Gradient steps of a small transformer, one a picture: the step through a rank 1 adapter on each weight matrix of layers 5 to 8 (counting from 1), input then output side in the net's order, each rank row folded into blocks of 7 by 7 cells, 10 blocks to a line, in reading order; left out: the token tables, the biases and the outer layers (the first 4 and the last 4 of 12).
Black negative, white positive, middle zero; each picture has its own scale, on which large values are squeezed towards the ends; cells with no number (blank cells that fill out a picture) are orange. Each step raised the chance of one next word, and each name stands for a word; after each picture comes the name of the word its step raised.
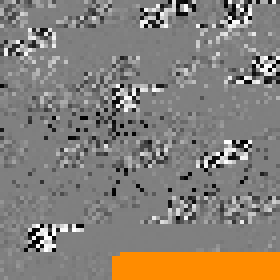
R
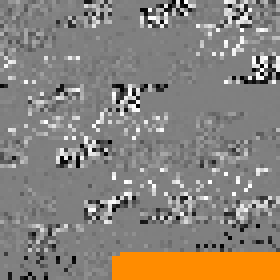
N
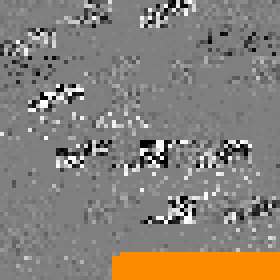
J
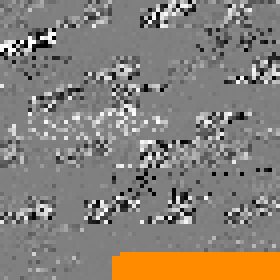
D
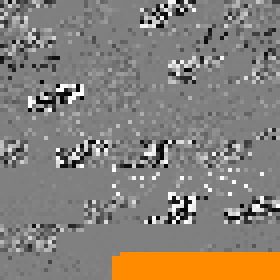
J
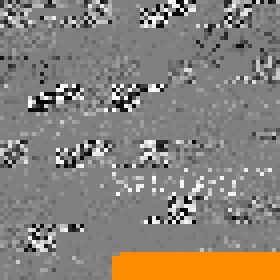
J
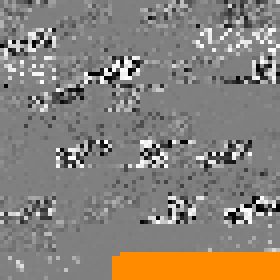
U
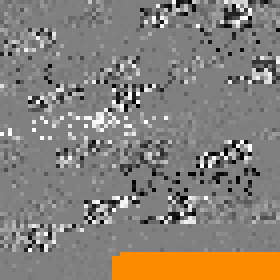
D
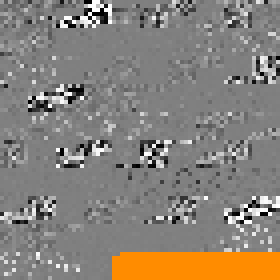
U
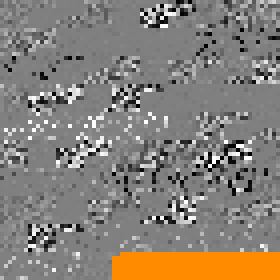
D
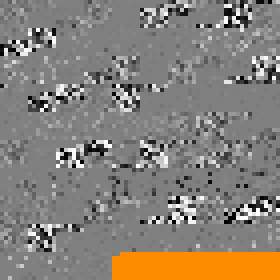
U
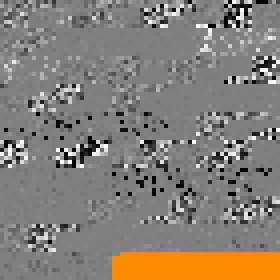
R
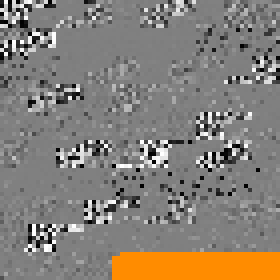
D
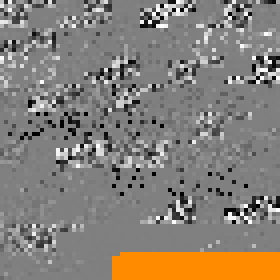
R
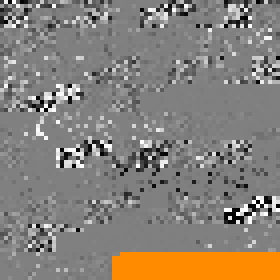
U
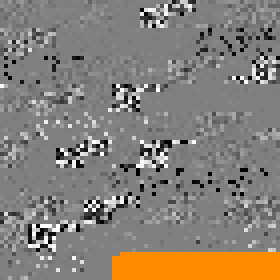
D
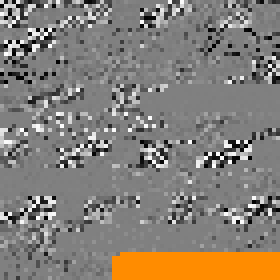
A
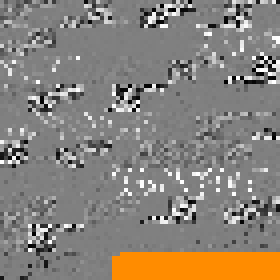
N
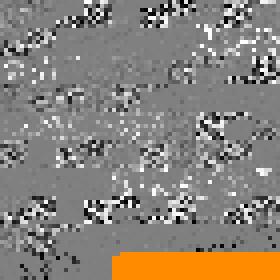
N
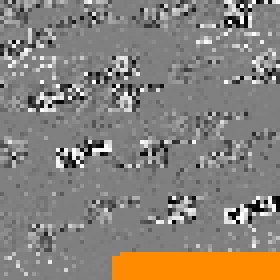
U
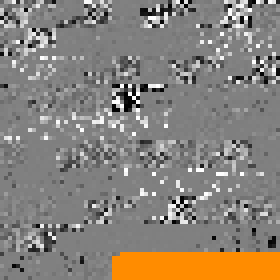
N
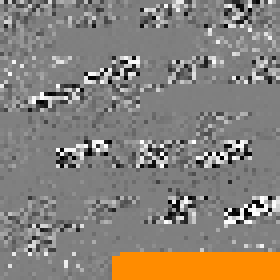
U
